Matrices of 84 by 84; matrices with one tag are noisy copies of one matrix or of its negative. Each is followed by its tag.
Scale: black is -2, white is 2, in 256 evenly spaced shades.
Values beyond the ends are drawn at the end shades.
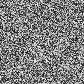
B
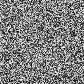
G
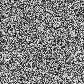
G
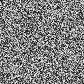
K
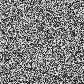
G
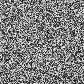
G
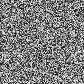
G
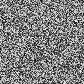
B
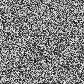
B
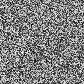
B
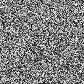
B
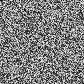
K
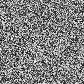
B
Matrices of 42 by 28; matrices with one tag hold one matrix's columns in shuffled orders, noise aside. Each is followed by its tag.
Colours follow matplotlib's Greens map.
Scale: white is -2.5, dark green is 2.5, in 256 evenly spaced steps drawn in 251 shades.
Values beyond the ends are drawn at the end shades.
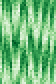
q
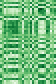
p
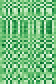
p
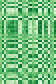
p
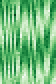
q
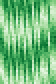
q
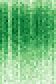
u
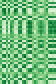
p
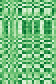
p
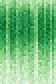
u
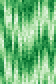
q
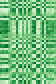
p
